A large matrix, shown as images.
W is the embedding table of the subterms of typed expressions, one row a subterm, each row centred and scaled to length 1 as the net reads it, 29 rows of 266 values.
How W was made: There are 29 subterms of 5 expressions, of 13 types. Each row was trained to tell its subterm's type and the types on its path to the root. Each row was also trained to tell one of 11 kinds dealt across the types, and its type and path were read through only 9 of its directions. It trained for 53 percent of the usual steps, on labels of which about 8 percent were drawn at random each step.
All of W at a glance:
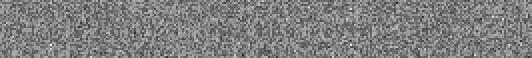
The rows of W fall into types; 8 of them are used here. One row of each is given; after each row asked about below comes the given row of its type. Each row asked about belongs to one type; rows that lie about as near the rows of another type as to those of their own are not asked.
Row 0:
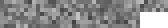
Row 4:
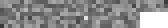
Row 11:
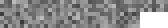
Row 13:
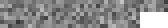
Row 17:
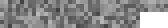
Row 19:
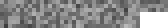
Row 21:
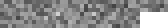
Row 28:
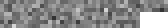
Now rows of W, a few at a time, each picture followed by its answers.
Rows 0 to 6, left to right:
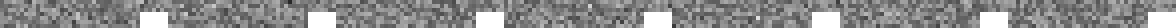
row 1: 13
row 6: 17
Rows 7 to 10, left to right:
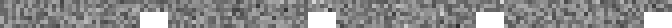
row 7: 19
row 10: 0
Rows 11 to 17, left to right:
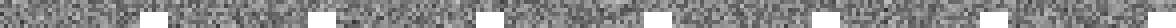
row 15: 28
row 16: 17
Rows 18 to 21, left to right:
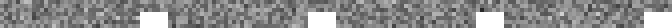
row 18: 11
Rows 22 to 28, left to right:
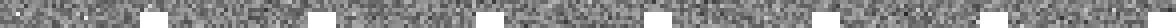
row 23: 11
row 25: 13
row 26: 13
